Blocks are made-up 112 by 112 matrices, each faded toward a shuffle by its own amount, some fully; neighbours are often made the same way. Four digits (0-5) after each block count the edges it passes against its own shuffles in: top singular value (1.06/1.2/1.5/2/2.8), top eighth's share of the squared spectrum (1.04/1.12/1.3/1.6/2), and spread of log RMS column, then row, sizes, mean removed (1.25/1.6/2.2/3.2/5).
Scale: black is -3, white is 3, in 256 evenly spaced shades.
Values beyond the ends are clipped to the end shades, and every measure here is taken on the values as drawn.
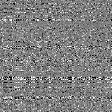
4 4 2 4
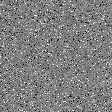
1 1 0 0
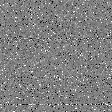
3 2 0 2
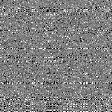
4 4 2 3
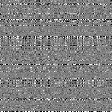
5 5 2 4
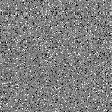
4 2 1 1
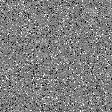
3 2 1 1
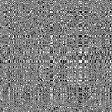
5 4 3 3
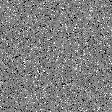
2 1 0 0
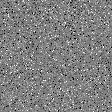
1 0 0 0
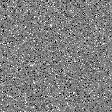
3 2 1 1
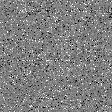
3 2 0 1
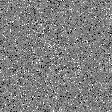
3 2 0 0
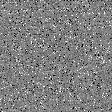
2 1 0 0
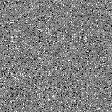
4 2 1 1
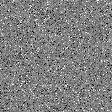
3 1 0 0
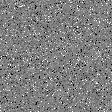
0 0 0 0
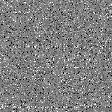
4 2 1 2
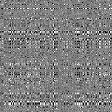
5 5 3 4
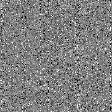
1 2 3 0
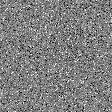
0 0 0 0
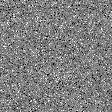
0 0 0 0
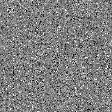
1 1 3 0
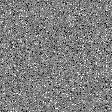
0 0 1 0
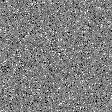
0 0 0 0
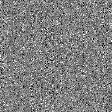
1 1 3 0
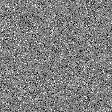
0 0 1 0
